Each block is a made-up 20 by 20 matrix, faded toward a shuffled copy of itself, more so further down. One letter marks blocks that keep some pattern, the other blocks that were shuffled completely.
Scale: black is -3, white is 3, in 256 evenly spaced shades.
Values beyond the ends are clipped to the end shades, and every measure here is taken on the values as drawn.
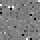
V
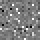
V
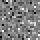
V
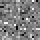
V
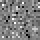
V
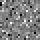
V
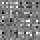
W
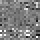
W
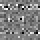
W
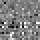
W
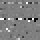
W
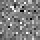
V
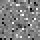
V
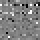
W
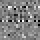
W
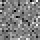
V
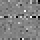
W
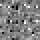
W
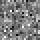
V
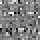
W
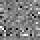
W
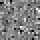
V
